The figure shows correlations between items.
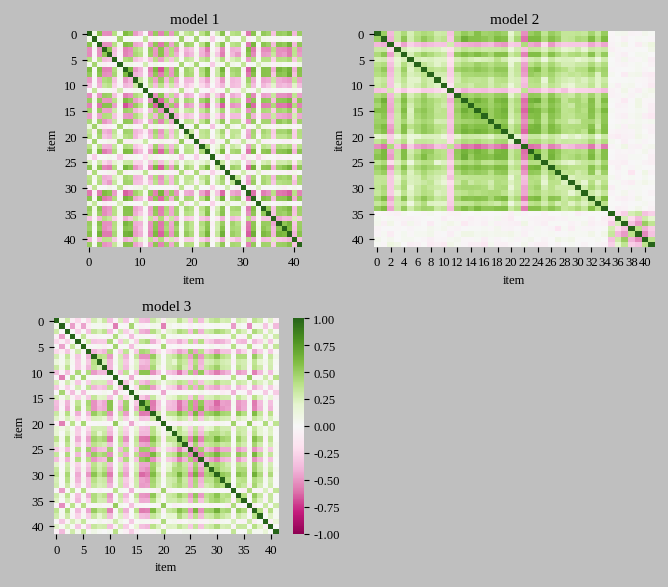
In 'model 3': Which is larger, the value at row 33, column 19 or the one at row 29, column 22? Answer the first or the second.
the second
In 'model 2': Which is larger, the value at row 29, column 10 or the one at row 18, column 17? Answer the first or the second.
the second
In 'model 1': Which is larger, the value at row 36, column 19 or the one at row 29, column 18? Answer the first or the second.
the second
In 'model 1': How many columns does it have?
42
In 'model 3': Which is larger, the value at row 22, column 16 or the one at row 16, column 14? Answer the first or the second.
the second
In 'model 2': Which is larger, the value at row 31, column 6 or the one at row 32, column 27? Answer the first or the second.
the second
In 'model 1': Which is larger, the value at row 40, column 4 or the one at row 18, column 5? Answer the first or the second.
the first
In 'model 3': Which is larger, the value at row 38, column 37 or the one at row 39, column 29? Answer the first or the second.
the first
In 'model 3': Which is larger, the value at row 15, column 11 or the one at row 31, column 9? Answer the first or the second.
the second
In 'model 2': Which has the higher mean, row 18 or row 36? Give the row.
18
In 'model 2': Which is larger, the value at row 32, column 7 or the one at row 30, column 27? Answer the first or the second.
the first
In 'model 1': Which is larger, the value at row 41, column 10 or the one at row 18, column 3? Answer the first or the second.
the second
